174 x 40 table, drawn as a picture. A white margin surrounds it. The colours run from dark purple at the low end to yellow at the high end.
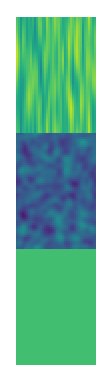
It is made of 3 by 1 panels. Panel 1,1: high, streaked downward. Panel 2,1: low, blotchy. Panel 3,1: high, flat.
